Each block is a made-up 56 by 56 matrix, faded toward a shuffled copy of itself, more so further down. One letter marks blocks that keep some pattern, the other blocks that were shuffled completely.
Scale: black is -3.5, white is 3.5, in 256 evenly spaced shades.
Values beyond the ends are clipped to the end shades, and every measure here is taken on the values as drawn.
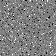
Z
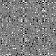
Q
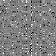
Q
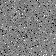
Z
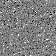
Z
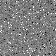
Z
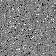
Z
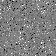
Z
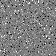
Z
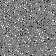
Z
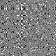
Q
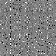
Q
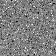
Z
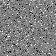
Z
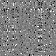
Q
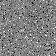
Z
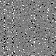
Q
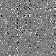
Q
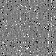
Q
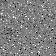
Z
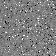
Z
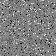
Z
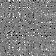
Q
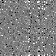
Q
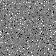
Z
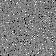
Z
